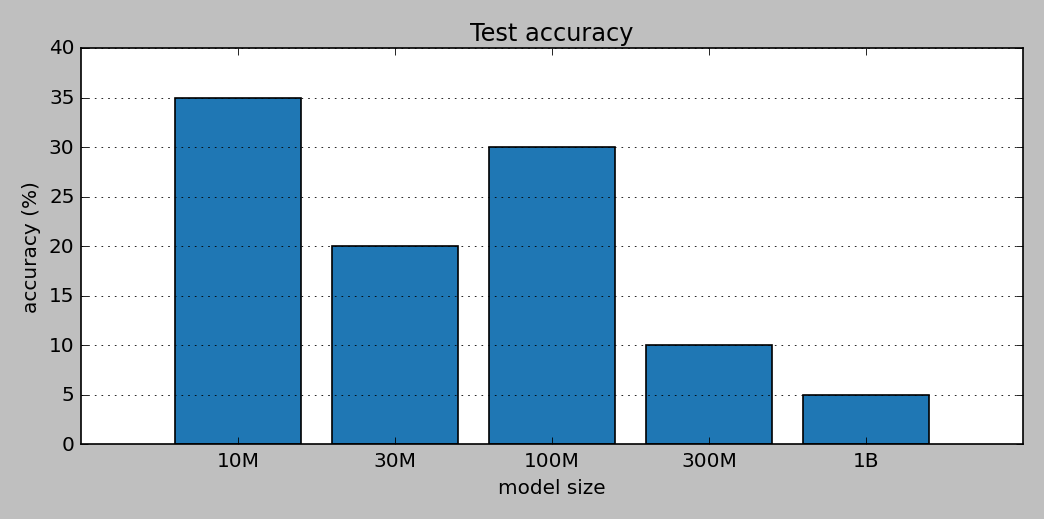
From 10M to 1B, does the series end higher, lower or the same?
lower
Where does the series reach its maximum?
10M
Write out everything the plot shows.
Title: Test accuracy
x-axis: model size, ticks 10M 30M 100M 300M 1B
y-axis: accuracy (%), ticks 0 5 10 15 20 25 30 35 40
Values:
35 20 30 10 5
